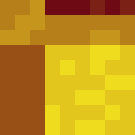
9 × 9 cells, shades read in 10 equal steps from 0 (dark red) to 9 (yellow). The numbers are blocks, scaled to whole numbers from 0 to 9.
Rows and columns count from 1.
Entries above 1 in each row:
3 9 9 9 9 9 9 9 9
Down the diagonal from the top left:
5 6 5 8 9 8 9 9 8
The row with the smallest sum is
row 1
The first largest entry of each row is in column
3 2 1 7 5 8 6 4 4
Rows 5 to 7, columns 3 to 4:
3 8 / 3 8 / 3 8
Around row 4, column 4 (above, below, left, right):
5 8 3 8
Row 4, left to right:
3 3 3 8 8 8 9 9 8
